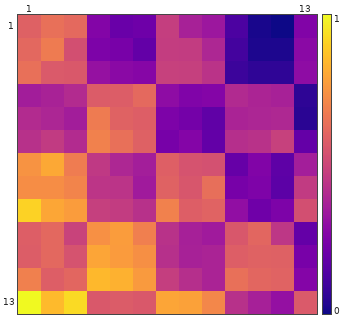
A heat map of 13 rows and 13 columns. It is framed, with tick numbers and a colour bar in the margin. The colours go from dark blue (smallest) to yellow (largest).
Mirror symmetry: none. Slope: up to the bottom left. Grain: checkered. Ninth with the highest average: bottom left.
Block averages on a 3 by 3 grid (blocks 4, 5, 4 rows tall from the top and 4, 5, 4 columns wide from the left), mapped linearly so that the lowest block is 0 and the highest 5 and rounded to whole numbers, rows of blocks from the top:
3 2 0 | 4 3 1 | 5 4 3
